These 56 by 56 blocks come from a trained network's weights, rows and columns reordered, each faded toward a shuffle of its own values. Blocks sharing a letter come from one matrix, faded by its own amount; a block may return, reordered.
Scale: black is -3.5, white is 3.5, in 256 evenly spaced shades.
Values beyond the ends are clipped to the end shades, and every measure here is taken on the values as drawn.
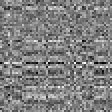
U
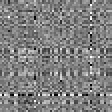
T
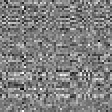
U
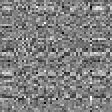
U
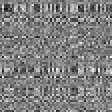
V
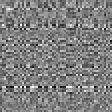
V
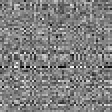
U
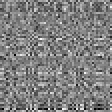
U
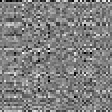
T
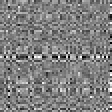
T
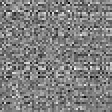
U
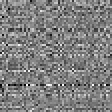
U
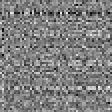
U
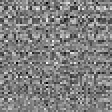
U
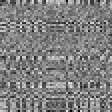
V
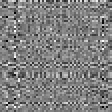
T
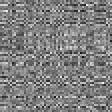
V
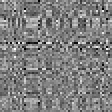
T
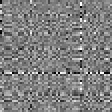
T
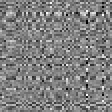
T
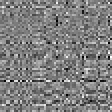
T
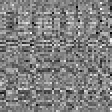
U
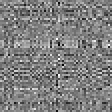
U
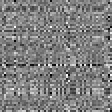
T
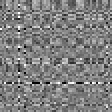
T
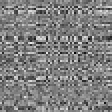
V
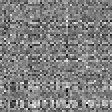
U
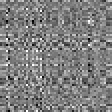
T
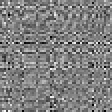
T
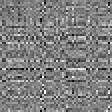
T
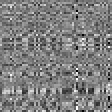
T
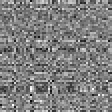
U
